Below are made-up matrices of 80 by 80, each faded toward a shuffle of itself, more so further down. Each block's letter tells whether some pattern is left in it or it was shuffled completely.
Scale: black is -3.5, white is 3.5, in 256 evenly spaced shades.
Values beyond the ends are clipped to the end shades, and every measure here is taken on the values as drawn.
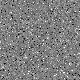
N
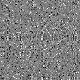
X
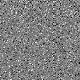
X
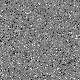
N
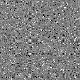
X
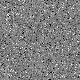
N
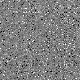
X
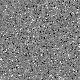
N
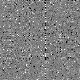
X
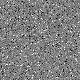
N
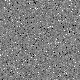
N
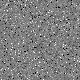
N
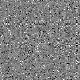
X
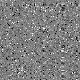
X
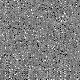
X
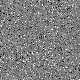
N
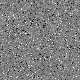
N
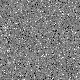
N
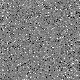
X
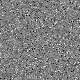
N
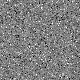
N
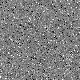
N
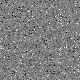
N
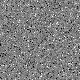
N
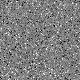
N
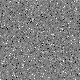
N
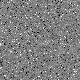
N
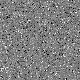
N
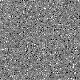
X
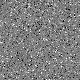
N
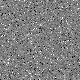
N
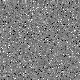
X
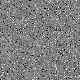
X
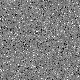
N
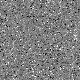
N
